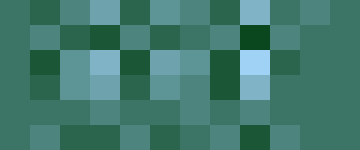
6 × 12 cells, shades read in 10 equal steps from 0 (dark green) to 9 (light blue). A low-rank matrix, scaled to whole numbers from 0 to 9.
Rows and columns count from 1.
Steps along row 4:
down up up down up down down up down same same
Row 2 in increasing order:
0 1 2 2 3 3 3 3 4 4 4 4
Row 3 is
3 1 5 7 1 6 5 1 9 2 3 3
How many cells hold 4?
15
